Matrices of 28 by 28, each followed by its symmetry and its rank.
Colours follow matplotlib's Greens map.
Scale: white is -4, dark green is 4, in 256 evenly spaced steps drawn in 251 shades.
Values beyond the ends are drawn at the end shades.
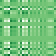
neither, rank one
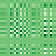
neither, rank one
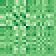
symmetric, rank three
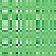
neither, rank one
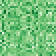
neither, rank five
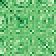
symmetric, rank five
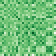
symmetric, rank three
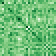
symmetric, rank five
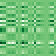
neither, rank one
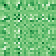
symmetric, rank three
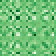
symmetric, rank three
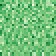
neither, rank five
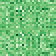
neither, rank five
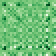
symmetric, rank three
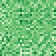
neither, rank five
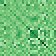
symmetric, rank five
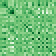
symmetric, rank five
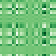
neither, rank one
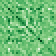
symmetric, rank five
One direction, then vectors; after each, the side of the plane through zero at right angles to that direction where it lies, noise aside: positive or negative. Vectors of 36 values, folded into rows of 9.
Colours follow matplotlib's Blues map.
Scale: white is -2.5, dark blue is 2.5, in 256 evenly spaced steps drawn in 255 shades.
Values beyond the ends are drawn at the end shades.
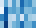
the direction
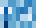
positive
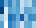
negative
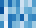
negative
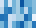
positive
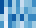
negative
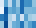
positive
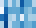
positive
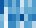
negative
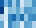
negative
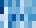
negative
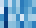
positive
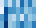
positive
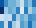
negative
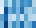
positive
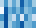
positive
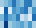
positive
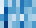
positive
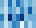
negative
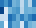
negative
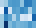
positive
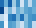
negative
